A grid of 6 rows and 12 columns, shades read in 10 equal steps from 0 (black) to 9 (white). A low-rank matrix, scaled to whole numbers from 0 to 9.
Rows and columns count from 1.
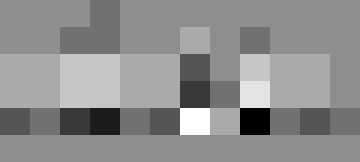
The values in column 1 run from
3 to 6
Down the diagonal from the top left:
5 5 7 7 4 5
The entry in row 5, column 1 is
3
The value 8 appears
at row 4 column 9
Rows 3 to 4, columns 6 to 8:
6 3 5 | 6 2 4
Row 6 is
5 5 5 5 5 5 5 5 5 5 5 5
